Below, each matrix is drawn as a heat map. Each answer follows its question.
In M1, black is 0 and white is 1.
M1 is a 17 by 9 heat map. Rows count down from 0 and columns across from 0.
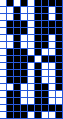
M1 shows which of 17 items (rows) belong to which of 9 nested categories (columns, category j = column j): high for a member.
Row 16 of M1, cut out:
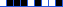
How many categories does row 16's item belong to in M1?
4
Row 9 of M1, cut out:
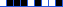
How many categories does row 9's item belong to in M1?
4
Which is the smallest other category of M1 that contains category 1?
3
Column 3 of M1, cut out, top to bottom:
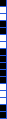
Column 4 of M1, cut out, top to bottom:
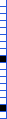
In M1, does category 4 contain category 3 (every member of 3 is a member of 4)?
yes
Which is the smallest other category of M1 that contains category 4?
0
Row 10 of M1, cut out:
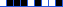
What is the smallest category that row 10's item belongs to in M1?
6
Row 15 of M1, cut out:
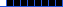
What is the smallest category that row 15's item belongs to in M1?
0
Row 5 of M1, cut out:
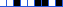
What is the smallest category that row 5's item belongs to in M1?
1
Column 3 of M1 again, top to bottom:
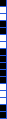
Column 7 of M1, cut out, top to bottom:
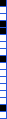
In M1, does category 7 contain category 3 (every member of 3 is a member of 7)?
yes
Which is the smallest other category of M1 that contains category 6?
7
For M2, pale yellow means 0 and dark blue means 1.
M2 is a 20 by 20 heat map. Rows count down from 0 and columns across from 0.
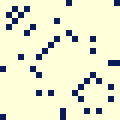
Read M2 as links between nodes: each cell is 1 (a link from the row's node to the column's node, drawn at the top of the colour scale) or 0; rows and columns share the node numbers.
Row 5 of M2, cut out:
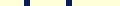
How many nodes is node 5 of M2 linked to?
2
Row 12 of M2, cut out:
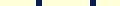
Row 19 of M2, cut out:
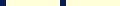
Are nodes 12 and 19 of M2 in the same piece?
yes
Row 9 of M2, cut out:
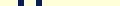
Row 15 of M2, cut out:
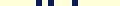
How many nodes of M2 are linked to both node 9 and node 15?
1
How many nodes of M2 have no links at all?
1
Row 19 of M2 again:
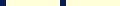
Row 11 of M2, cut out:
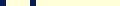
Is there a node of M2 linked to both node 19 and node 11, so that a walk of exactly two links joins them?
yes
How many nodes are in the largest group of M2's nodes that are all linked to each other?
3
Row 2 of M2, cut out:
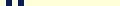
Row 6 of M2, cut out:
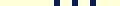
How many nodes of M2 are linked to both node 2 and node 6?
0
